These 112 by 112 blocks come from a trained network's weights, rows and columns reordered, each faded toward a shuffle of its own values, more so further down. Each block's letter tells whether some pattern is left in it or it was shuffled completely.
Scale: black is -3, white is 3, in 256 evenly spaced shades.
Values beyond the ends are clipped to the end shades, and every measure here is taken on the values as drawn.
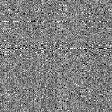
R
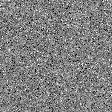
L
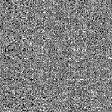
R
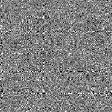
R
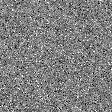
L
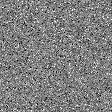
L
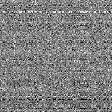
R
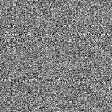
R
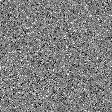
L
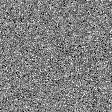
L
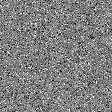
L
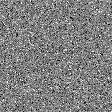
L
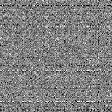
R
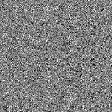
R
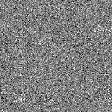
R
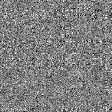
R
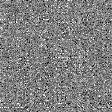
R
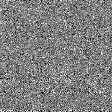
R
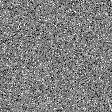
L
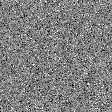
L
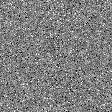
L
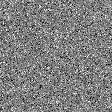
L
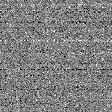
R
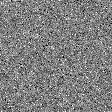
L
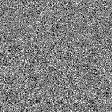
R
